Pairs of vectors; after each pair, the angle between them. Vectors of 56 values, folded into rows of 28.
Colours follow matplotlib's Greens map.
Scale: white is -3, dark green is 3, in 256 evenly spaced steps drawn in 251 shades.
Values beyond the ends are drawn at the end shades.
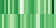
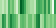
nearly opposite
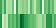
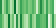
orthogonal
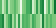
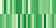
orthogonal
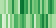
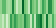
partly aligned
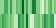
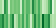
partly aligned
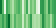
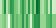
nearly opposite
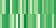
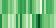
partly opposed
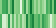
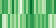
nearly parallel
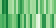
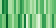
nearly parallel
